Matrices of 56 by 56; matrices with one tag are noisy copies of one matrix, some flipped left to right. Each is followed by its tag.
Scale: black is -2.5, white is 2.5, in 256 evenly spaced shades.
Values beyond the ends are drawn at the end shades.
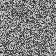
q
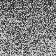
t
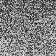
t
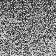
t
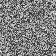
q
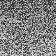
t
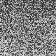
t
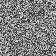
q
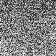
t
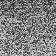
t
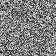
q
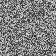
q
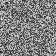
q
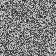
q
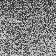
t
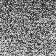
t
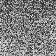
t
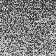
t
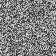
q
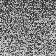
t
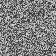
q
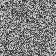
q
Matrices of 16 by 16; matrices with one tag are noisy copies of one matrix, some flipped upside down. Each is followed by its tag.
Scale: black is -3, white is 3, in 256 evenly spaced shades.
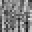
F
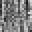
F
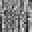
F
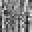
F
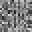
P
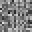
P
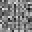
P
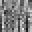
F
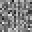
P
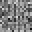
P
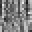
F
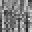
F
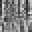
F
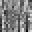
F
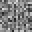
P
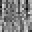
F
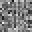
P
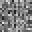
P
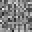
P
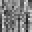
F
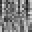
F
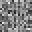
P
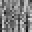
F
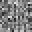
P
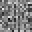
P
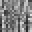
F
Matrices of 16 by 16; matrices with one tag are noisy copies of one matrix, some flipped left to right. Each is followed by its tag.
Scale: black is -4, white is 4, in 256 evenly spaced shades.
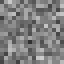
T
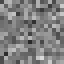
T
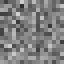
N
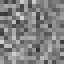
N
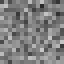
N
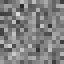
N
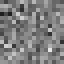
N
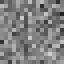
N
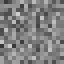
N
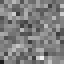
T
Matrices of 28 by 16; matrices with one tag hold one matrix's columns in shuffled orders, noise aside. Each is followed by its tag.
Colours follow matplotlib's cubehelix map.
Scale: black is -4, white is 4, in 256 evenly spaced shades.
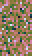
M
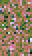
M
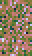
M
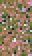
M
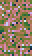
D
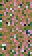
D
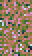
D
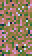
D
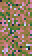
D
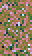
D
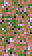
M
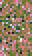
M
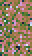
D
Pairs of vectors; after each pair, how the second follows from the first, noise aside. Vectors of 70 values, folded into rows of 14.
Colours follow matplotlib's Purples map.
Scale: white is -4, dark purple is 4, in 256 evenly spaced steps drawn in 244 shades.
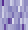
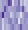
wrapped around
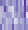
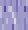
partly zeroed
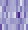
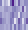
wrapped around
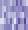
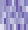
wrapped around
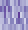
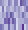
wrapped around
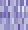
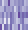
reversed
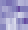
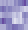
wrapped around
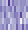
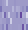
partly zeroed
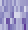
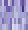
wrapped around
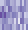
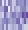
reversed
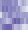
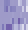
partly zeroed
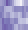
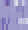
partly zeroed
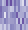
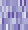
wrapped around
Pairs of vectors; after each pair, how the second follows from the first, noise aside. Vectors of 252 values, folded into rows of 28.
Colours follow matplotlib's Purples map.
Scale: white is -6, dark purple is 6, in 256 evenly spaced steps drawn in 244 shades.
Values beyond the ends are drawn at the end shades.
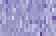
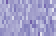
sign-scrambled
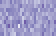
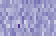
negated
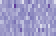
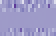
partly zeroed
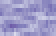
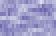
reversed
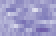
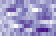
scaled up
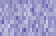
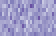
reversed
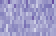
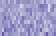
reversed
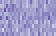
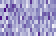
scaled up
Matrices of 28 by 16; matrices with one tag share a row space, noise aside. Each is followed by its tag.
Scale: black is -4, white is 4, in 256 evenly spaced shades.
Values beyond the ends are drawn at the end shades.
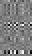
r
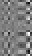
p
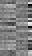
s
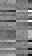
s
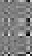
p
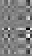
p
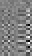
p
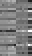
s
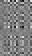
r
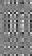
r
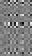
r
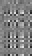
r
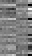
s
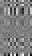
r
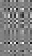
r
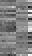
s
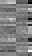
s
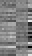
s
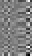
p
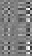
p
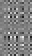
r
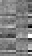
s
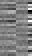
s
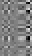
p
